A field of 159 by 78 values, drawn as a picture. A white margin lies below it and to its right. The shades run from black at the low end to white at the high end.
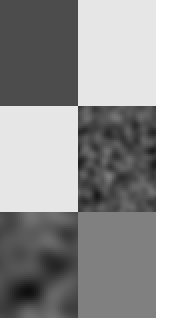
The table splits into 3 rows of 2 panels. Panel 1,1: low, flat. Panel 1,2: very high, flat. Panel 2,1: very high, flat. Panel 2,2: low, blotchy. Panel 3,1: low, smooth. Panel 3,2: middling, flat.
